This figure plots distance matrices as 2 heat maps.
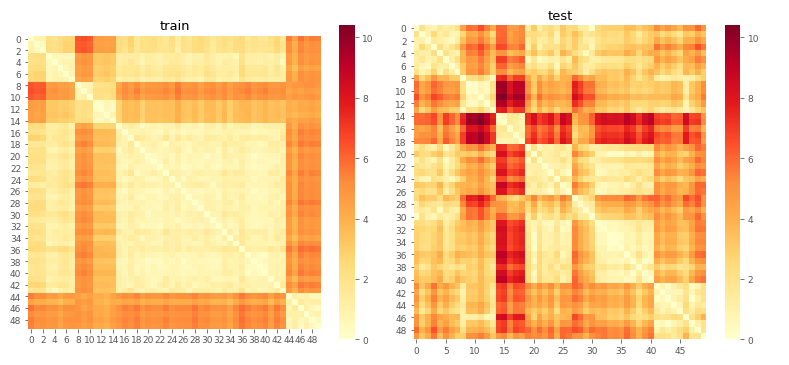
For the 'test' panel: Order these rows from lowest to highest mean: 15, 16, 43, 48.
43, 48, 16, 15
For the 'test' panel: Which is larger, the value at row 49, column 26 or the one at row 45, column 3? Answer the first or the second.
the first
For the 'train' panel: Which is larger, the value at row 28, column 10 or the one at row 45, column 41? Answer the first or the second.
the first
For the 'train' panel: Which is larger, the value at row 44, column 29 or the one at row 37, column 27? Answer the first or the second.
the first
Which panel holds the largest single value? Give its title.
test
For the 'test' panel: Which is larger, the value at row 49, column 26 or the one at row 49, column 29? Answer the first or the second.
the first
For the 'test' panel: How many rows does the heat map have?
50
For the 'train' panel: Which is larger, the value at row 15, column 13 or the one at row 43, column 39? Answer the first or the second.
the first
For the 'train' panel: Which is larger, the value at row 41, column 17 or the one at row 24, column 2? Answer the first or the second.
the second
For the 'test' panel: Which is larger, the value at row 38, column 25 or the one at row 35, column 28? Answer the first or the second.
the second
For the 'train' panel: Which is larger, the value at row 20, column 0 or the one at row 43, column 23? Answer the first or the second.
the first
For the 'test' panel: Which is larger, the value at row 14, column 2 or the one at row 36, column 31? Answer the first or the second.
the first
